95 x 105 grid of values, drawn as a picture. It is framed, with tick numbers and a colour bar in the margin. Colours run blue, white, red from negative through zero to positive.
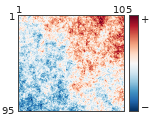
The field climbs toward the top right. The halves do not mirror each other. The top right is the ninth with the highest average. The ninth with the lowest average is the bottom left. The texture is blotchy.
